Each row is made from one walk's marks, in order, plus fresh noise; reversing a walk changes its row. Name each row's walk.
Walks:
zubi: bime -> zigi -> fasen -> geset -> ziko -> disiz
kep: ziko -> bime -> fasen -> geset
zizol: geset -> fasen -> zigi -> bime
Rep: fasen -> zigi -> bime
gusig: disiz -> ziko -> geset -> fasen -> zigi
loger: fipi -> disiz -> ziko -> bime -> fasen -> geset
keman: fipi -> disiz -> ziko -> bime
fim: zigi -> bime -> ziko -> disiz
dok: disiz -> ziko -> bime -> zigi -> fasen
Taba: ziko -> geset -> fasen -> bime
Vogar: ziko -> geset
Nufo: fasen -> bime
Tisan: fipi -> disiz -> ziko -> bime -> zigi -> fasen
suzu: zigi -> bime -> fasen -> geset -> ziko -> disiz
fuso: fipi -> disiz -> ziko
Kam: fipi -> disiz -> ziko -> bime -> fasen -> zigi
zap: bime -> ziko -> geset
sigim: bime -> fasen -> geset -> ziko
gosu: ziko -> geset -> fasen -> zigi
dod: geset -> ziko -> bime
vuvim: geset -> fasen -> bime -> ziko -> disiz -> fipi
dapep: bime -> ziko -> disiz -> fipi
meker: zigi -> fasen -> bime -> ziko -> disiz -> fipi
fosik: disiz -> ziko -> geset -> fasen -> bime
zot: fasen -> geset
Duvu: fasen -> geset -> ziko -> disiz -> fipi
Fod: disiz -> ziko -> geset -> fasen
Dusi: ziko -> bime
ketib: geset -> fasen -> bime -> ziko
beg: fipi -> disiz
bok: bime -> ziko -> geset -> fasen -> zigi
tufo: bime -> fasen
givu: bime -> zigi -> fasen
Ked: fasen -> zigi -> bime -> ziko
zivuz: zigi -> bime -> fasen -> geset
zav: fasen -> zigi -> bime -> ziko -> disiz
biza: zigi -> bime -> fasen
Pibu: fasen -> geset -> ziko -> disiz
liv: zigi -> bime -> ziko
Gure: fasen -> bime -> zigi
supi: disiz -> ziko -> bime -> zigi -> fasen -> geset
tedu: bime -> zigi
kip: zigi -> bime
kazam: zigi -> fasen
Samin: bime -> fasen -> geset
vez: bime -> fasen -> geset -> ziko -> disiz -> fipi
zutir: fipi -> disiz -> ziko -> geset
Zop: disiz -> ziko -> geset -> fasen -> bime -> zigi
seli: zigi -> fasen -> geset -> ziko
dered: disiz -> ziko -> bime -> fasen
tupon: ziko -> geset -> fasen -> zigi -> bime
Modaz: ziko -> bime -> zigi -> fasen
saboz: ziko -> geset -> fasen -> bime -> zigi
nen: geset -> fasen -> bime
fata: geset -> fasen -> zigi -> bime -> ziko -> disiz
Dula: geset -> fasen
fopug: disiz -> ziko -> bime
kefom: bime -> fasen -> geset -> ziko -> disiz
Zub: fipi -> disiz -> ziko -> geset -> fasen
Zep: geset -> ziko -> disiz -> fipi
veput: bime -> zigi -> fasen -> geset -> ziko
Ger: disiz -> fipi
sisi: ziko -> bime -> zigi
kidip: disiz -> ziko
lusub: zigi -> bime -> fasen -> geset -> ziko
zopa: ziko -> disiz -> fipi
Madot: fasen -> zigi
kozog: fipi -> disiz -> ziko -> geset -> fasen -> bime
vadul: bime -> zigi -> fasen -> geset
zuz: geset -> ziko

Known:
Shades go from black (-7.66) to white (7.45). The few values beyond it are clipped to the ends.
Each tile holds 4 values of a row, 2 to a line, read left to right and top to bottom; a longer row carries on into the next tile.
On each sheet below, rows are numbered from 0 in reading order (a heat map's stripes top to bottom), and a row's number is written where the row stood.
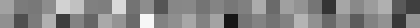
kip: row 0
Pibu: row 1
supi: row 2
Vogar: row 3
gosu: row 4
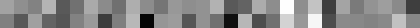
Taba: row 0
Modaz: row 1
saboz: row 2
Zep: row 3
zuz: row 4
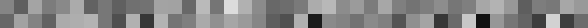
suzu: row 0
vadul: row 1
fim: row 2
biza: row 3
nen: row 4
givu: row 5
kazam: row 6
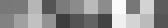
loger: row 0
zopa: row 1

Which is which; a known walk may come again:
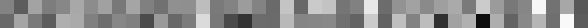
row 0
suzu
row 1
nen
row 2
kozog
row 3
meker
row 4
vez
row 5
tedu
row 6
Duvu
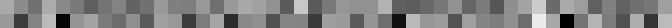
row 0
Modaz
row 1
Samin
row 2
tufo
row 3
tupon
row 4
saboz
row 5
zot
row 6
Kam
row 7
vadul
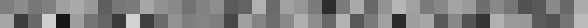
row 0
givu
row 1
kazam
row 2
kep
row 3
Vogar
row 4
Rep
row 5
bok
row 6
lusub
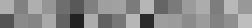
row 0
Fod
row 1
Madot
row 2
zav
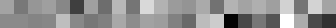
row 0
zuz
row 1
fim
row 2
Tisan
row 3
keman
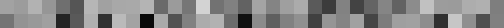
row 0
gusig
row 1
sisi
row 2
Zub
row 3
gosu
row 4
seli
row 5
Dusi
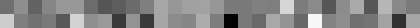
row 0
Ked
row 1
zivuz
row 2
Zop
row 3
Pibu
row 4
zizol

